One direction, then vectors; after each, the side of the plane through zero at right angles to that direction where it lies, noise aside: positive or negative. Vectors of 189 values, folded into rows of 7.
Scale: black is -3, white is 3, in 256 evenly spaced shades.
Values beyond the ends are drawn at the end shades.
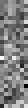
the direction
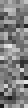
positive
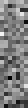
negative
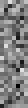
positive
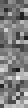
positive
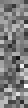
negative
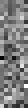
negative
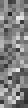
negative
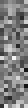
positive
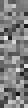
positive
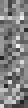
negative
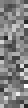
negative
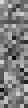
negative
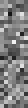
negative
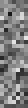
negative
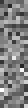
positive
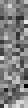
positive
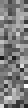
negative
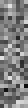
positive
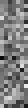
negative
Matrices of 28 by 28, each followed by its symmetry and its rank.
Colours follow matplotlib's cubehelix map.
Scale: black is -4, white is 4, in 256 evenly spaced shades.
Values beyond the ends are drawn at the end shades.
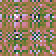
symmetric, rank three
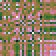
symmetric, rank three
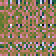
neither, rank three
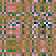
neither, rank two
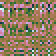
neither, rank three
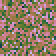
neither, full rank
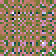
symmetric, rank three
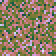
neither, full rank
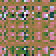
neither, rank two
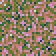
symmetric, full rank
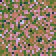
symmetric, full rank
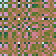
symmetric, rank three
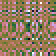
neither, rank two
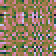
neither, rank three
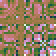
symmetric, rank three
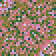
symmetric, full rank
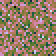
neither, full rank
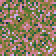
symmetric, full rank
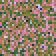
neither, full rank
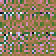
neither, rank three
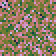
symmetric, full rank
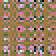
neither, rank two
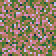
neither, full rank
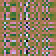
neither, rank two
